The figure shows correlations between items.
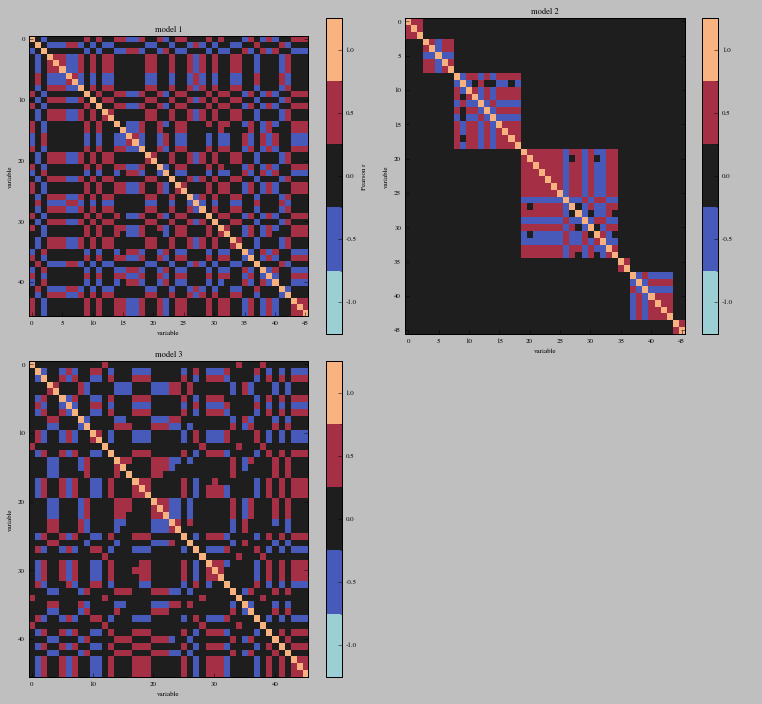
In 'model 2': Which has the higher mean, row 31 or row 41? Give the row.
41
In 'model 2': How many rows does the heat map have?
46
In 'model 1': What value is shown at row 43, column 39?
0.5
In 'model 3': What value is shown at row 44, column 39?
0.5
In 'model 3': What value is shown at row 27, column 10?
0.5
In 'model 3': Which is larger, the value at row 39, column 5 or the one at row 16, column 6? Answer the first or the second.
the first
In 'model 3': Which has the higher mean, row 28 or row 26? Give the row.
28
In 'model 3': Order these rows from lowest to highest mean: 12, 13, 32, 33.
32, 33, 12, 13
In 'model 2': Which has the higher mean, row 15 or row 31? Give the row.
15
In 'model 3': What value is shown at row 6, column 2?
-0.5
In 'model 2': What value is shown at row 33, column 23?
0.5
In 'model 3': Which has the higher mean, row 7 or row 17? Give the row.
7
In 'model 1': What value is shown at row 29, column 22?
-0.5
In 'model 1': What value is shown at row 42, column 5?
0.5
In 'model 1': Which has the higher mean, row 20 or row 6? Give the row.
20
